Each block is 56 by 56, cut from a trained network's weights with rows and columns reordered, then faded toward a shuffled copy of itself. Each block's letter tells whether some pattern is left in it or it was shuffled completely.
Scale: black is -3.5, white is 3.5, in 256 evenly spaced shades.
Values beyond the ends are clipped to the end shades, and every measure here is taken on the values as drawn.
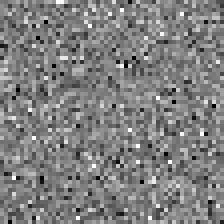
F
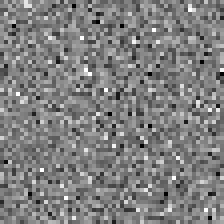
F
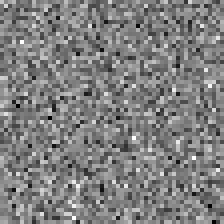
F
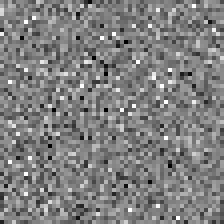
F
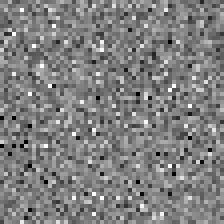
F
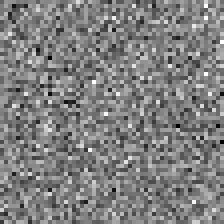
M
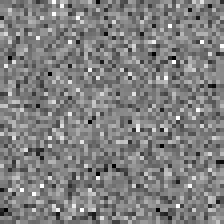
F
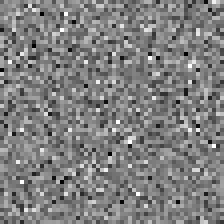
F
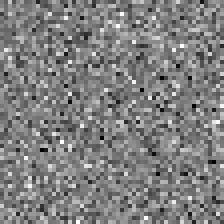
F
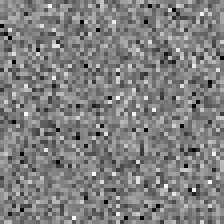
F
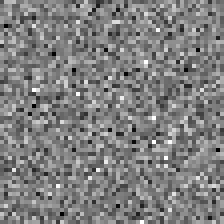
F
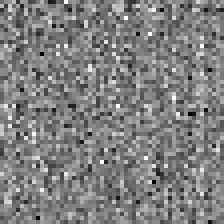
M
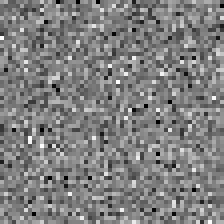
M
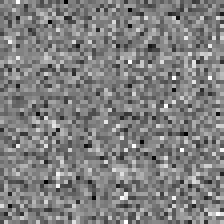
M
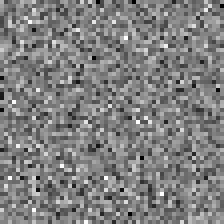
F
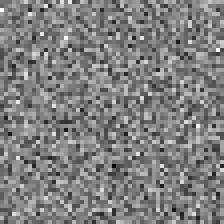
F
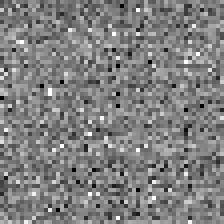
M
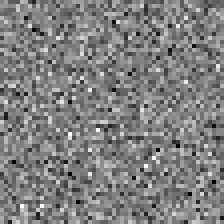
F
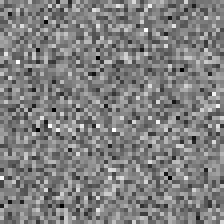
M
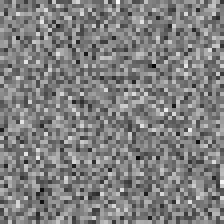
M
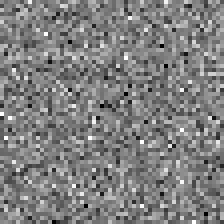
F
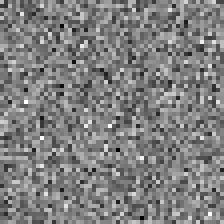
M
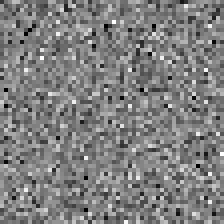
F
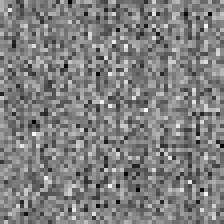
M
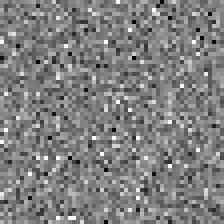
F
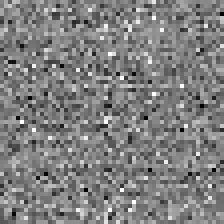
M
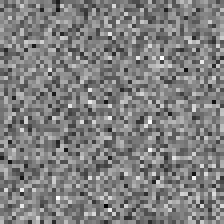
M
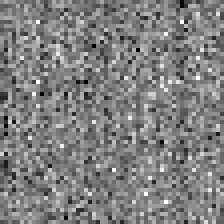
M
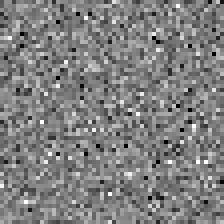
F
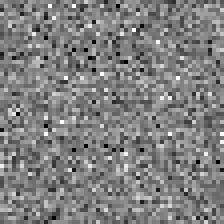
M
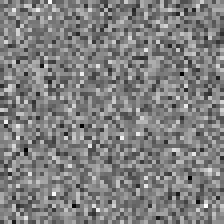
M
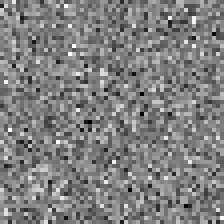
F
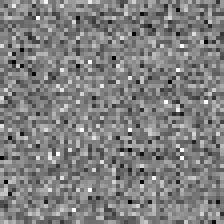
M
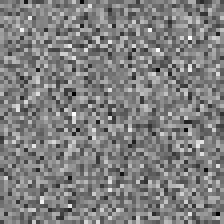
M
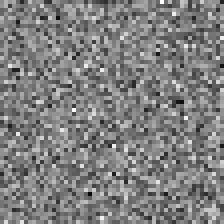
F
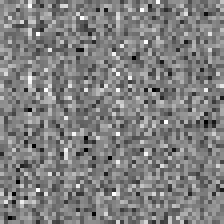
M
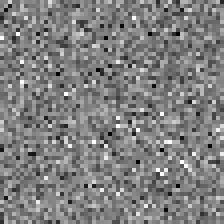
F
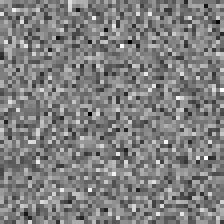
F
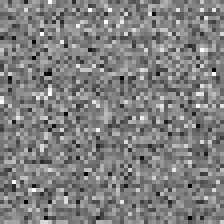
M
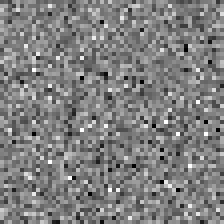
F
